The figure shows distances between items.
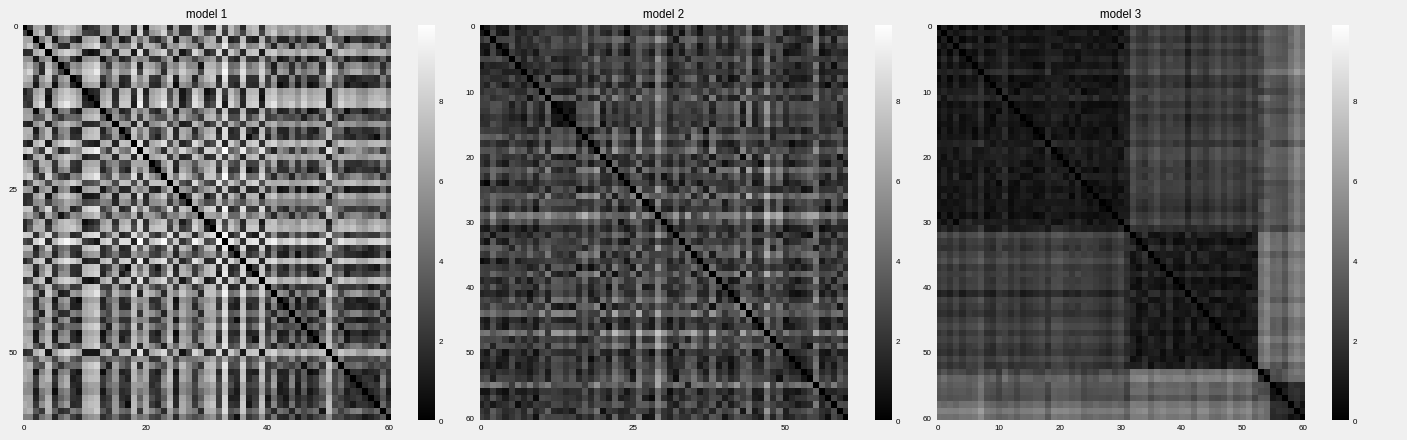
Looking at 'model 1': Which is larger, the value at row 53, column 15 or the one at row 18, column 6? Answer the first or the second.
the second
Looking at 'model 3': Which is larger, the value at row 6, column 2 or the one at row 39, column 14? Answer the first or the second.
the second
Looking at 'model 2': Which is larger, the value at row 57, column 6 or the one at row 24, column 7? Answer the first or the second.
the first
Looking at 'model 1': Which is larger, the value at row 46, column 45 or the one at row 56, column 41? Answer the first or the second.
the second
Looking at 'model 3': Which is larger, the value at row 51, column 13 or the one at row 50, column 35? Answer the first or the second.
the first
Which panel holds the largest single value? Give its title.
model 1
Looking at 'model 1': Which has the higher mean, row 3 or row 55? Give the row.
3
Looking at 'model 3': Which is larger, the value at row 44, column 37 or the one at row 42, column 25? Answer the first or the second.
the second
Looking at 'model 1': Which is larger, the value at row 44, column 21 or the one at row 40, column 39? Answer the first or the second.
the second
